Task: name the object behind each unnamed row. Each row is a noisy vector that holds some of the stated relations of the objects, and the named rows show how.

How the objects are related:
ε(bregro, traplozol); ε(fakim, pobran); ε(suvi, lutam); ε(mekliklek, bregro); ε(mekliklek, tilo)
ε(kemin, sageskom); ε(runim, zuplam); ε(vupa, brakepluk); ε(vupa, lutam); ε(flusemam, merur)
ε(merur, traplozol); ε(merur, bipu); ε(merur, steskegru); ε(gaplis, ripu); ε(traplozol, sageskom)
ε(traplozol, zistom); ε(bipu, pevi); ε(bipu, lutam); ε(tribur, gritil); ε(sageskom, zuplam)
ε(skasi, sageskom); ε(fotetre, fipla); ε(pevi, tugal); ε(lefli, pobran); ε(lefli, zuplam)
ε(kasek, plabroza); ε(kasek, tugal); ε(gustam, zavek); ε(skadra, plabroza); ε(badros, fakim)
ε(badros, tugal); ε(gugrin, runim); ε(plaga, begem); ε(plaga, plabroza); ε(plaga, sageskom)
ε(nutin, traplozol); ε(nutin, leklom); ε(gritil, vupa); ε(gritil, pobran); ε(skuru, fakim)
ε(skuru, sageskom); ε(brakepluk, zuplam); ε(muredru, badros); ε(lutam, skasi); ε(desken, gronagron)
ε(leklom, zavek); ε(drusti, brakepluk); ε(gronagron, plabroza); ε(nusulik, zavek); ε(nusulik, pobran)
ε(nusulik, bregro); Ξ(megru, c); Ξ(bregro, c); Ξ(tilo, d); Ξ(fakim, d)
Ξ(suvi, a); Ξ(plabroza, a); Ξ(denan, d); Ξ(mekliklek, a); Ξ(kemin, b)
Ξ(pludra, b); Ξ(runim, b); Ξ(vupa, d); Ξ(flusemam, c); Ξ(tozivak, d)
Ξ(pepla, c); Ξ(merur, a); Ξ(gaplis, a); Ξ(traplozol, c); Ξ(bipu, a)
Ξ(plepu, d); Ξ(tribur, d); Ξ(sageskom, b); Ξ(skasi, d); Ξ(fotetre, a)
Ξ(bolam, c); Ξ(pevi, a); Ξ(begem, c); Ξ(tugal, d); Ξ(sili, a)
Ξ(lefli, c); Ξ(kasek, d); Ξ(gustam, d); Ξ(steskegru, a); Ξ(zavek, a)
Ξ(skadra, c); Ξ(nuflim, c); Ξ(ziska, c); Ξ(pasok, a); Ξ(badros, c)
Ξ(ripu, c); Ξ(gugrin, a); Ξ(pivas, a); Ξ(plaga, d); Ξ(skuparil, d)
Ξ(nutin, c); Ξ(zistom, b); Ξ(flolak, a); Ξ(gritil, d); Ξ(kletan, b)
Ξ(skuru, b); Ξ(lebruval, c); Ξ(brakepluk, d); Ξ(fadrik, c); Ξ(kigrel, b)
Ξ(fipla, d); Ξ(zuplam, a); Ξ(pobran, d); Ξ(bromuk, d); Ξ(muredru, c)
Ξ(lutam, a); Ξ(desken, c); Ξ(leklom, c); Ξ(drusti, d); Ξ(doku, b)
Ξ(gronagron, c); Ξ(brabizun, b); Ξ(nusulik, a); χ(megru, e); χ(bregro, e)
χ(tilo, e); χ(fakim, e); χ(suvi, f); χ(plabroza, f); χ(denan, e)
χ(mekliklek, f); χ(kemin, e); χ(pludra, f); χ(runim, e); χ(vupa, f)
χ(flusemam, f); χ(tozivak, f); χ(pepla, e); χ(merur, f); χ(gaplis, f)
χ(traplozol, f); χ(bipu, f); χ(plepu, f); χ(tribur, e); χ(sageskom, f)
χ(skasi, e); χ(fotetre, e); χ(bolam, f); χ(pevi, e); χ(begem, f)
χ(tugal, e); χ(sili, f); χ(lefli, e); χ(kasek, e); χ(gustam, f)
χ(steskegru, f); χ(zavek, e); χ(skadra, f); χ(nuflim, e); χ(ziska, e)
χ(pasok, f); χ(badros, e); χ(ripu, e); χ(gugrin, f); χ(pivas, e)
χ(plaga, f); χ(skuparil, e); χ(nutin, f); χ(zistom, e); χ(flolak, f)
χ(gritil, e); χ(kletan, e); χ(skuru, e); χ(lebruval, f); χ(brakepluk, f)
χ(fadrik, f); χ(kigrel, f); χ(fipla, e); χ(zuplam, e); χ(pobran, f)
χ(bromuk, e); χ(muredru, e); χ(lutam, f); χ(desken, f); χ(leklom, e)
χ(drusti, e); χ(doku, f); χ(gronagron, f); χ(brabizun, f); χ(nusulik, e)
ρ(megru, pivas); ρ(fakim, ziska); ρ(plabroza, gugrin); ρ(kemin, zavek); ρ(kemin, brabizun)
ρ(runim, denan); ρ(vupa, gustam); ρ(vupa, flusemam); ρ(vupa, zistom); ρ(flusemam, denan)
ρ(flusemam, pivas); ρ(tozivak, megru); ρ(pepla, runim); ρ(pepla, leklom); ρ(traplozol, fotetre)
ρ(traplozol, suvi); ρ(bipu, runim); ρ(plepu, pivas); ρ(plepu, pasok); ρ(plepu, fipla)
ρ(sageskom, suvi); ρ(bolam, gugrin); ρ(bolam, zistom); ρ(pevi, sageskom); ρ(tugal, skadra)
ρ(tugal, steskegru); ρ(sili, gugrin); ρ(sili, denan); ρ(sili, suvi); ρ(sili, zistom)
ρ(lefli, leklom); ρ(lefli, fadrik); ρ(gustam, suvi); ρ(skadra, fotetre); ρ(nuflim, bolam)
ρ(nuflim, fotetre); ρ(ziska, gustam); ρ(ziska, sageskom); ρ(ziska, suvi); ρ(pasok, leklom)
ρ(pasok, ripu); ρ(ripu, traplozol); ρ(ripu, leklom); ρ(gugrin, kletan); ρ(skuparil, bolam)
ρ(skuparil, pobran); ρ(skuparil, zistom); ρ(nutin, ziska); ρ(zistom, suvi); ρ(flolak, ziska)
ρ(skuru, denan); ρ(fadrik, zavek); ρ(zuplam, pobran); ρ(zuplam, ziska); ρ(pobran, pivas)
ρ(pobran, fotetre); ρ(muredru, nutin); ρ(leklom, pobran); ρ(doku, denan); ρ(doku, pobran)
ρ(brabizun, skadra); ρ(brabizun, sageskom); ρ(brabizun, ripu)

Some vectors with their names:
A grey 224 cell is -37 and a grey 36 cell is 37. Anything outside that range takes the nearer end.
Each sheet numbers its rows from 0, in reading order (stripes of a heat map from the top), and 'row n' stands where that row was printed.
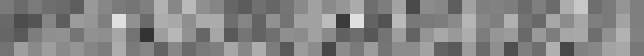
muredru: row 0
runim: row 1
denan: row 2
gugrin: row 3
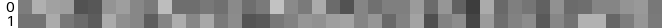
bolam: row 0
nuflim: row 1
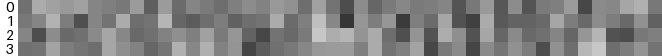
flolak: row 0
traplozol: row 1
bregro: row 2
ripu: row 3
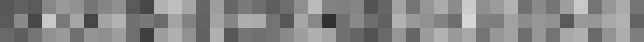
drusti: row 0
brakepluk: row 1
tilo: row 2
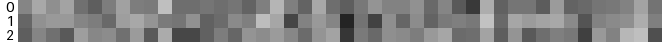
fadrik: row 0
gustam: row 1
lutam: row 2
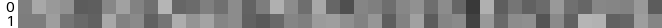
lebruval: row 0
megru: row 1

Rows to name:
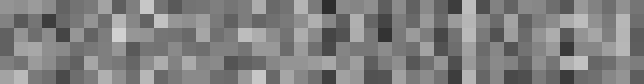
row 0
nutin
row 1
skuru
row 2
sageskom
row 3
steskegru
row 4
ziska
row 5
gronagron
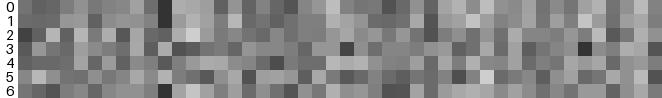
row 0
tribur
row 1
tugal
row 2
zavek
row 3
suvi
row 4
pevi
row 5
brabizun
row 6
kasek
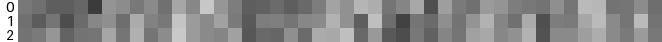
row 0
badros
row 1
kemin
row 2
zistom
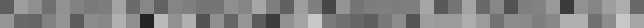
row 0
gaplis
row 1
fakim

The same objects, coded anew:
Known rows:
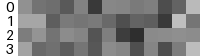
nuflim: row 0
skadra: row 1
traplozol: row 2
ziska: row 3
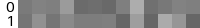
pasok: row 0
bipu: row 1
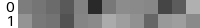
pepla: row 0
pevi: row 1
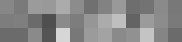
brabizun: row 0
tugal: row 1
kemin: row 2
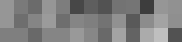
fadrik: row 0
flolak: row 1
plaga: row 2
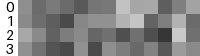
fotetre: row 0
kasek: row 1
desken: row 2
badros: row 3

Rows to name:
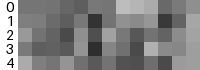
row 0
pivas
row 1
megru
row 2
muredru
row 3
bregro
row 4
bolam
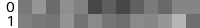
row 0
flusemam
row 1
steskegru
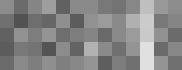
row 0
gustam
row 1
nusulik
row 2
pobran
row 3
zuplam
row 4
vupa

